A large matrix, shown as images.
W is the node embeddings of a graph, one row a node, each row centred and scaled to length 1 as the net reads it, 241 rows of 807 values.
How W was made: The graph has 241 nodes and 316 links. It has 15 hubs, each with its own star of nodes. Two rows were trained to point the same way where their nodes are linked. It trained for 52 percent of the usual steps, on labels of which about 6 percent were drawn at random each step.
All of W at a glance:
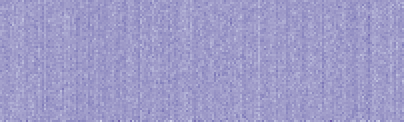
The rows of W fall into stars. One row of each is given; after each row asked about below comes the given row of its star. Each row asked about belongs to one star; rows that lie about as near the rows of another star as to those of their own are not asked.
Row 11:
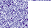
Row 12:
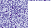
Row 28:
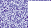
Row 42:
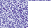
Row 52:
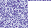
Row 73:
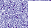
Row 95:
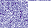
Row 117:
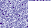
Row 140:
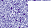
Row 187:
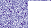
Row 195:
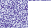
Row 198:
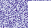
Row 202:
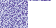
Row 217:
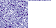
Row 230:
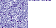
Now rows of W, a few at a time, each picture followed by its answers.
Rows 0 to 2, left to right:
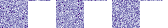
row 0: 42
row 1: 217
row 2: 12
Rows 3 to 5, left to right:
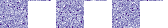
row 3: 187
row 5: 198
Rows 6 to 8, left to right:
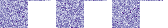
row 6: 217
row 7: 140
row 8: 28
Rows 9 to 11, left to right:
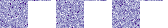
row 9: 230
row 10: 73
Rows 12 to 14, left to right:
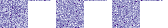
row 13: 195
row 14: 12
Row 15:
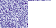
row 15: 230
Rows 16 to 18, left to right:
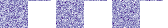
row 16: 42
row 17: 73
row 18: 73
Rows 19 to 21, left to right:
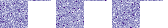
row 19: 140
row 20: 187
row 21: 198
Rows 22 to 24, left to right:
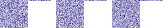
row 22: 95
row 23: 202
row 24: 95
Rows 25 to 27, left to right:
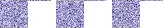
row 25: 202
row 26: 140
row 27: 198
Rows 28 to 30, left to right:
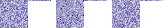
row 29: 198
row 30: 140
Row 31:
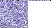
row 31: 28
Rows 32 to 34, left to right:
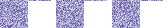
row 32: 11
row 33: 117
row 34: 95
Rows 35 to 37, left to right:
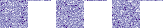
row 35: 217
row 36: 11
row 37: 217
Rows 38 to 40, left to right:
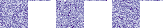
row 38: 42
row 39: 73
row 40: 28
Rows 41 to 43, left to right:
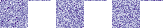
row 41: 230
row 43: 42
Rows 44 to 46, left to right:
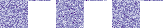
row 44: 42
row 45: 28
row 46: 73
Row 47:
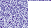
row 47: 52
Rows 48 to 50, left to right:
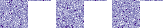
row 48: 52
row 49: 42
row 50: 11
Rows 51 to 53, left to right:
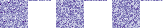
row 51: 11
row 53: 12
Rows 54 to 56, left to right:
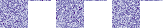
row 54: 95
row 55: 95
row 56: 140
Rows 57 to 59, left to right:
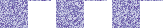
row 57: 187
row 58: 217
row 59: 28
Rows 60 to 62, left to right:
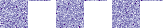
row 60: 42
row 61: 195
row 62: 12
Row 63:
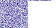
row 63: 202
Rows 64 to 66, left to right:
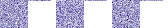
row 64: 202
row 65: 42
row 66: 230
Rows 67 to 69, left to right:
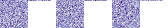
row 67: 95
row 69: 12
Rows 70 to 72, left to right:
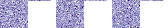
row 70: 42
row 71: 217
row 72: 202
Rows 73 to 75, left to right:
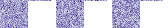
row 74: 217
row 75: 12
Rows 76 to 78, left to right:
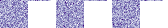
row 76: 140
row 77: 73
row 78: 230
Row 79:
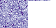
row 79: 217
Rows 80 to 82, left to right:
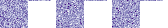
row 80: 117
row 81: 187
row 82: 198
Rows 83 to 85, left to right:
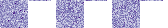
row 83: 140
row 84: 95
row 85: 230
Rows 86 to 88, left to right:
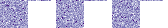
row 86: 11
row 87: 230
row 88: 12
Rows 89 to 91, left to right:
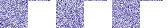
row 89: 230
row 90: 73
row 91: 52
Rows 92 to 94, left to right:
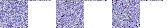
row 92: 95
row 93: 187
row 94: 230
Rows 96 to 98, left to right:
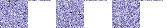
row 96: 42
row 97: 140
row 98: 217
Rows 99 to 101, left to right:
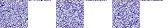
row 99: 217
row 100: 42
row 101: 202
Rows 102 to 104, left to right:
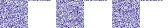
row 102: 73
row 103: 217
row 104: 11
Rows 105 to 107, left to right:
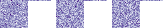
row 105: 195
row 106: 117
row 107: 198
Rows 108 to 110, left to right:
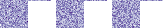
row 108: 42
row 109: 52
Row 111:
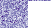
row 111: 12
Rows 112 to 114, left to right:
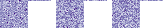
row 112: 198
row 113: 52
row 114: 12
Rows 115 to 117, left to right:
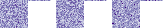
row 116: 12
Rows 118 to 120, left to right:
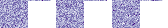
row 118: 12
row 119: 28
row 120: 217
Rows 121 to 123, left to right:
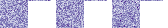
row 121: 230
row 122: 230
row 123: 195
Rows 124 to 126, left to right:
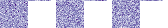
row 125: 11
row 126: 187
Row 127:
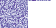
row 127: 230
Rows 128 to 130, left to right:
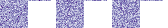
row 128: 42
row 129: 28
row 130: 95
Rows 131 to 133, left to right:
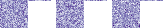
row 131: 117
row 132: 28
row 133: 73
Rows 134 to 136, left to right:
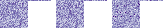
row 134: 52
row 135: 52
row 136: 187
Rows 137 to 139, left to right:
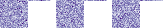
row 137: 217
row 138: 42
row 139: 140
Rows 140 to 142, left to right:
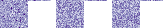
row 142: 195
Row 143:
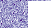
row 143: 140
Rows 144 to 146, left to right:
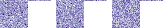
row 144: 95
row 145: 117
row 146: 52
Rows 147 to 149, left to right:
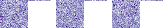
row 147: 117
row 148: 117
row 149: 217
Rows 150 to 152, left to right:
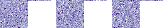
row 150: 198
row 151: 117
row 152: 52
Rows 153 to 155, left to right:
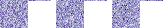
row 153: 117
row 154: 230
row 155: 73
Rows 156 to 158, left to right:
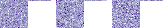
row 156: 202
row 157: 230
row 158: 42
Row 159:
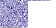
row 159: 140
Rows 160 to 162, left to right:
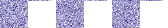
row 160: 117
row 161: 11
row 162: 28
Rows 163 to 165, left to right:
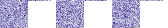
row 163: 198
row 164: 11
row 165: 52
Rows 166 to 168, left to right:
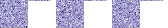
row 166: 28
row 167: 42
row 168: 140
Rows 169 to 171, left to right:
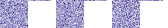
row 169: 73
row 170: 195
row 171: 187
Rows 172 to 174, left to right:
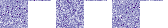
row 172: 12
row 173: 187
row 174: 195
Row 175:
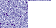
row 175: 52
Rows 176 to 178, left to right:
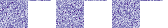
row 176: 95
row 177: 42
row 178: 117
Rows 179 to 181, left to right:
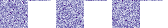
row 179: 28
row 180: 73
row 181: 230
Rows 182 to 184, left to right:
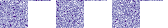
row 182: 11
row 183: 217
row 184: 52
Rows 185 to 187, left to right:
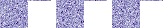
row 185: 202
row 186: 42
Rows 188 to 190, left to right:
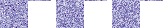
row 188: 73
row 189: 140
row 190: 73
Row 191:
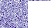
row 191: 230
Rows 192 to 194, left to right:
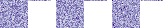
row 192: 28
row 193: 117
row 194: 230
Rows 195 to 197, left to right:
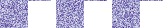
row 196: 202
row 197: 52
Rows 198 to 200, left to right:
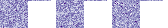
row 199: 187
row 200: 117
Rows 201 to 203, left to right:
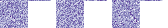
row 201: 95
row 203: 28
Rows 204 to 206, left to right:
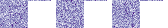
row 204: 28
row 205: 95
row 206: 52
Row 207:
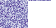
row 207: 11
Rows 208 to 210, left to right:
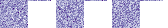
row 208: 28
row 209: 230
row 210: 198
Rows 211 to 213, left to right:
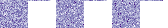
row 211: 217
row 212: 28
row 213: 73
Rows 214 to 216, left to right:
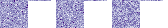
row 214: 202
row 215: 198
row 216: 217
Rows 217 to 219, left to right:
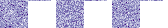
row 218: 95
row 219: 11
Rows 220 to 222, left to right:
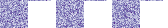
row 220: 140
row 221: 11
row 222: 73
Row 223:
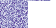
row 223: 202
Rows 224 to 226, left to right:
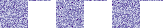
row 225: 11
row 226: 52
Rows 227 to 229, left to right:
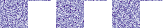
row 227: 230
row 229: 117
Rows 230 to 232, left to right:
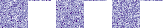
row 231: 140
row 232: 73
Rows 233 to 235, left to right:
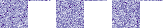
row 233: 12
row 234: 140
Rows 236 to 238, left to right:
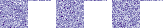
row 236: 11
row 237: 187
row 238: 217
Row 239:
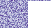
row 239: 42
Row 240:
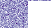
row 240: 202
